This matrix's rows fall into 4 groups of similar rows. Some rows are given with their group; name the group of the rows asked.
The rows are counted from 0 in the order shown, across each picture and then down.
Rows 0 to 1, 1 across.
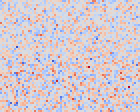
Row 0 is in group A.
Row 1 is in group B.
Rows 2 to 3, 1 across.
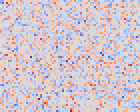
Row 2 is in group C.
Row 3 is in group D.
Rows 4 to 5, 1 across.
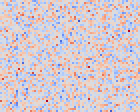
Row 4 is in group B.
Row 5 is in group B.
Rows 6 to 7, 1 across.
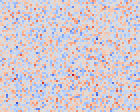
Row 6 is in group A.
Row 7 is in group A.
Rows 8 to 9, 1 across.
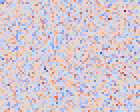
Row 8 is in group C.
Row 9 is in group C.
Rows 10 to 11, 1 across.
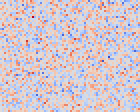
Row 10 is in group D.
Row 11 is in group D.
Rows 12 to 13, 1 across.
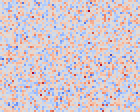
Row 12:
B
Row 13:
C
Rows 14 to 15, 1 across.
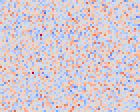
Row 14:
A
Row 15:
D
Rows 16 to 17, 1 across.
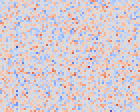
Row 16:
A
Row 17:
B
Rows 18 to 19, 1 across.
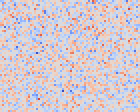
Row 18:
A
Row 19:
D
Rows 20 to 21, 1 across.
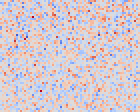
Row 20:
B
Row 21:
A
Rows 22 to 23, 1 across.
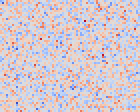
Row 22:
C
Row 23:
A
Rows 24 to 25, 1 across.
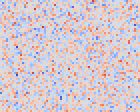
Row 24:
A
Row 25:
B
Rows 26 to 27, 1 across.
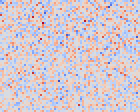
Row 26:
C
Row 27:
C
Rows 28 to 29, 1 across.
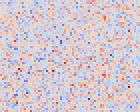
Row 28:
B
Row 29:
B
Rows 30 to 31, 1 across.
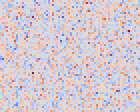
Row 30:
B
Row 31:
C
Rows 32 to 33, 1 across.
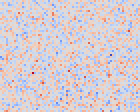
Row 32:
B
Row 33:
C
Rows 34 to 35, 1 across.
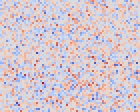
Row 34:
A
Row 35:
A
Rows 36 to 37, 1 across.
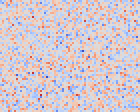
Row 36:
C
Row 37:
D
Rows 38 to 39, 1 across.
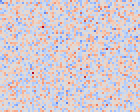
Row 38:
C
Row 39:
C
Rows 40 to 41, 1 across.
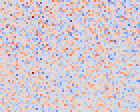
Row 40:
D
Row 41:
D
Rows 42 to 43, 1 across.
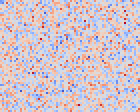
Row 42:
C
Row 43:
D
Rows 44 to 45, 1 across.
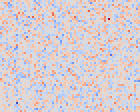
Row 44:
B
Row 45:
A
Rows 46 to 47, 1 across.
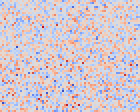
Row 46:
A
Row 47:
D
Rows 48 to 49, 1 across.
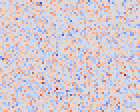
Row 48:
D
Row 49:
C
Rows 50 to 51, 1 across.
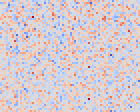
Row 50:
B
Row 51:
B
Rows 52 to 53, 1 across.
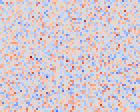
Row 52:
C
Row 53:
D
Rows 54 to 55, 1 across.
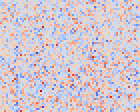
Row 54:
A
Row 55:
A
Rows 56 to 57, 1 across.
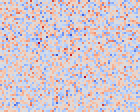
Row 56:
D
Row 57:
C
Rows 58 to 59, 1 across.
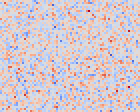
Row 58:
B
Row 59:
B
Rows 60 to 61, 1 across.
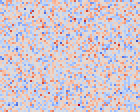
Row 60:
C
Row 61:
C
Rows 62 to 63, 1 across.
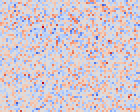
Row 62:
A
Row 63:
A
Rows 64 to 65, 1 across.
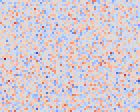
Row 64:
A
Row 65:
D
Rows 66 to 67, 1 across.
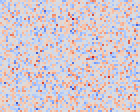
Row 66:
A
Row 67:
A
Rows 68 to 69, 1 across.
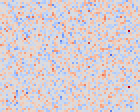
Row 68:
B
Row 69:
B
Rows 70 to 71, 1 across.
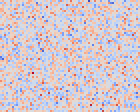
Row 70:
D
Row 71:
C
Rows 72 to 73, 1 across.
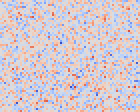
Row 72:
B
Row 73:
A
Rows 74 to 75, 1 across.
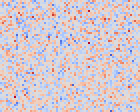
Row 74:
B
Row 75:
B
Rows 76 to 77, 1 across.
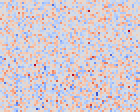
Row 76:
B
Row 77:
A
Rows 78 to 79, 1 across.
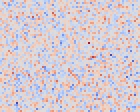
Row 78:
B
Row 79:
A
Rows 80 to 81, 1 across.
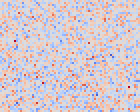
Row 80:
B
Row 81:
A
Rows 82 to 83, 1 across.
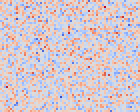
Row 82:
D
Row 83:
B
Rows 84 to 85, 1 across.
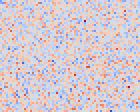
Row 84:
C
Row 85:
B
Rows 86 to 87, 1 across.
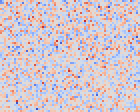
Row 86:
C
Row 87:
A
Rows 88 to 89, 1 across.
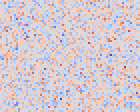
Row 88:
B
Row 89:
C
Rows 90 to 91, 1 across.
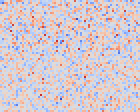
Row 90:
C
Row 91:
C
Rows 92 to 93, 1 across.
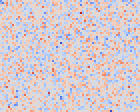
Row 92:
C
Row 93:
B
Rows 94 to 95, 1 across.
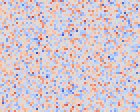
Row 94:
D
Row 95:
D
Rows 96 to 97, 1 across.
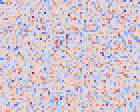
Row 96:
C
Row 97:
C
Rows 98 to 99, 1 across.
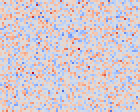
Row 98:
D
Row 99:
B
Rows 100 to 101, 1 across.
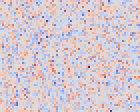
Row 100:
D
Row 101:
B
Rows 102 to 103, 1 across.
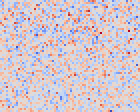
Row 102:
A
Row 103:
B
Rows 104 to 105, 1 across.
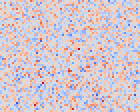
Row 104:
D
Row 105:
A
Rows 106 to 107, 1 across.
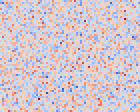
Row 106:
C
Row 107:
D
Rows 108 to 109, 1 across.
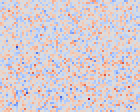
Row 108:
A
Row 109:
B
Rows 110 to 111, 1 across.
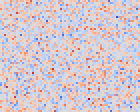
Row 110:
D
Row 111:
B
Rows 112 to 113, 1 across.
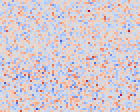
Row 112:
B
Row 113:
A
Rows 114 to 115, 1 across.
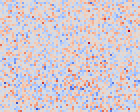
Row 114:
B
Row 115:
A
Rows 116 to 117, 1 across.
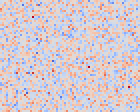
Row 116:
D
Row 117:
B
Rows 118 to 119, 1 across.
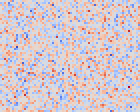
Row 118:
B
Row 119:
B
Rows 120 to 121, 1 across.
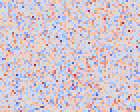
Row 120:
B
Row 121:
A
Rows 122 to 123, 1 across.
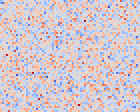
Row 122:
C
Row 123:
D
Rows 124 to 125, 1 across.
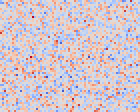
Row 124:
C
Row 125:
D
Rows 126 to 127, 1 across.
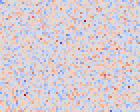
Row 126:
C
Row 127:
B
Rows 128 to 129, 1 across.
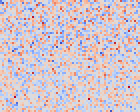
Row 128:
C
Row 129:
B
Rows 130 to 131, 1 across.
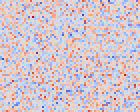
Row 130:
D
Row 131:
C
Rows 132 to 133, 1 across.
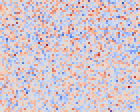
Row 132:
D
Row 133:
B
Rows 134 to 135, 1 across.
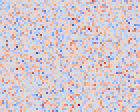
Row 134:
A
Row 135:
D
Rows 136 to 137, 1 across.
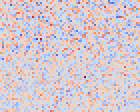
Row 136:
D
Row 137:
C
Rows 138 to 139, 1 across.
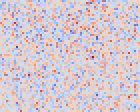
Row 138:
A
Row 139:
A
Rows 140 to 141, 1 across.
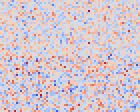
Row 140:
B
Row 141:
D
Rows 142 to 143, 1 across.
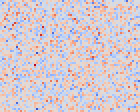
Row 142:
A
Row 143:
A
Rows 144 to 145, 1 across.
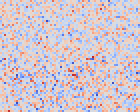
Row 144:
D
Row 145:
A
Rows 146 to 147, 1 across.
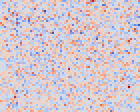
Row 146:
A
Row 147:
B
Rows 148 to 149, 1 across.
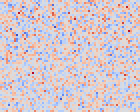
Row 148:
B
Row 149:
C
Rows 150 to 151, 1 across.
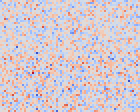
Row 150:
A
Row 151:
D
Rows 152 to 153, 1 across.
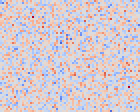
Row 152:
C
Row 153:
B
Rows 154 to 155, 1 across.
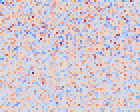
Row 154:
C
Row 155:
C
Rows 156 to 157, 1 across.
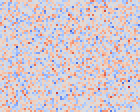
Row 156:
A
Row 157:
B
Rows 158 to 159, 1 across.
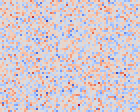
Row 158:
D
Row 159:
D
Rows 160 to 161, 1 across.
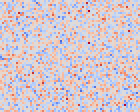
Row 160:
B
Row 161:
C
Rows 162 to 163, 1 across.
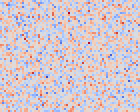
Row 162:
B
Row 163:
D
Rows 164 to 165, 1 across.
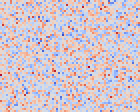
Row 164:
D
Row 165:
B
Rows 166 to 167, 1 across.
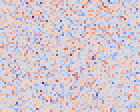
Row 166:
D
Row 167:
A
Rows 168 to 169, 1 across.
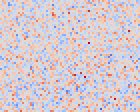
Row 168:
B
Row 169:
C
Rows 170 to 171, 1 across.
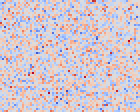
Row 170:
A
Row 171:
C
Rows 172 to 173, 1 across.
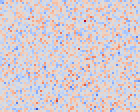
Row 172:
C
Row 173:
A
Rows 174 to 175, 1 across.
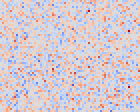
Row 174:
B
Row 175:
B
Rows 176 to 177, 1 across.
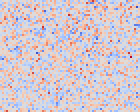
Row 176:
A
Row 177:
C
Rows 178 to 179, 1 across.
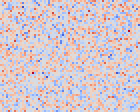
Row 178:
B
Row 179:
D
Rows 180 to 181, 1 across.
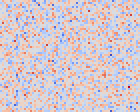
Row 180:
B
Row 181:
B
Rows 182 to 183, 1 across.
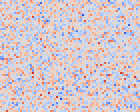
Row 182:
D
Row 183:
C
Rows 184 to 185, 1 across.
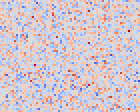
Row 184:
B
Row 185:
A
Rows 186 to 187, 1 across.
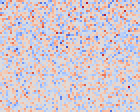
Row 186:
C
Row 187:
B
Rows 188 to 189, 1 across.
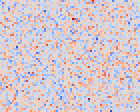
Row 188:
A
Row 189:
B
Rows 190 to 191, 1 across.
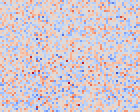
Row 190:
D
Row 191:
D
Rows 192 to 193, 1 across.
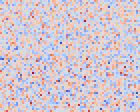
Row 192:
C
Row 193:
C
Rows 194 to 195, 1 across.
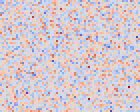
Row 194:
C
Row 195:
B
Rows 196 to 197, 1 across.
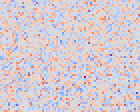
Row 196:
B
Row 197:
C
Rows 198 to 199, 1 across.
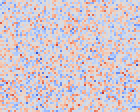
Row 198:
A
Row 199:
D
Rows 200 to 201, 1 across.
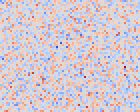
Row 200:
C
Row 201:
C
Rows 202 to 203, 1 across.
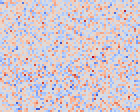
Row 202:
C
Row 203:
A
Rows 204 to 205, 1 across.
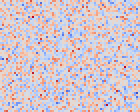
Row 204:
D
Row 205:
C
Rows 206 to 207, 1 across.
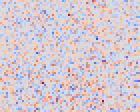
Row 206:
A
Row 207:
A
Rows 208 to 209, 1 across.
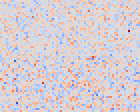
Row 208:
B
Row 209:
A
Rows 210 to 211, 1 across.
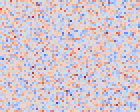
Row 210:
D
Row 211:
C
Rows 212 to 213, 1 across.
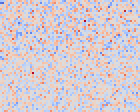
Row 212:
C
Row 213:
C
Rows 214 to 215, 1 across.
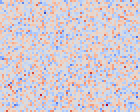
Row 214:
C
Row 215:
C
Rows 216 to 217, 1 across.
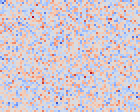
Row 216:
C
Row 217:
C
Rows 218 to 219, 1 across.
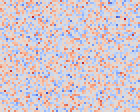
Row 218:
D
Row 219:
D
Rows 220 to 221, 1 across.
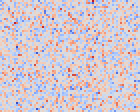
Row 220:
A
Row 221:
A
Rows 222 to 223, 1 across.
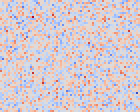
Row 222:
B
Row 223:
C
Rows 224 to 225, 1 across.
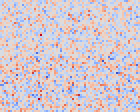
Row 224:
A
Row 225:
D
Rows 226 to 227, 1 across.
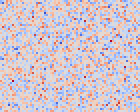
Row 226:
C
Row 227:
C
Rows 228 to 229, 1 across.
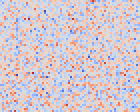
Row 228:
A
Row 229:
D
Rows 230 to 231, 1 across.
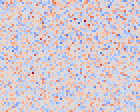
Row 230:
C
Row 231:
C
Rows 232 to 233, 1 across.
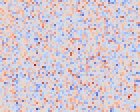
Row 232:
D
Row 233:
A
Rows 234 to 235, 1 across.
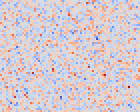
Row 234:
A
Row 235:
B
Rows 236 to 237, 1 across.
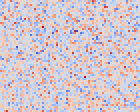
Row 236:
A
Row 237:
C
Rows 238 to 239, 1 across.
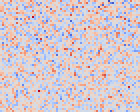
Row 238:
D
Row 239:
B
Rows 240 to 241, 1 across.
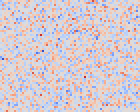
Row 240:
A
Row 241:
C
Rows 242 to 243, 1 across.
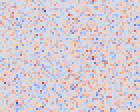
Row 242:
A
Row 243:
A
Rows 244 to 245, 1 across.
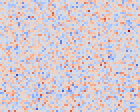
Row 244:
B
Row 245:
D
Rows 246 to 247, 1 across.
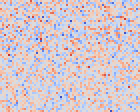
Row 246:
D
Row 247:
B
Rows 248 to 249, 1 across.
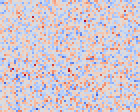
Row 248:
C
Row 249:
A
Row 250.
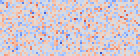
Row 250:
C
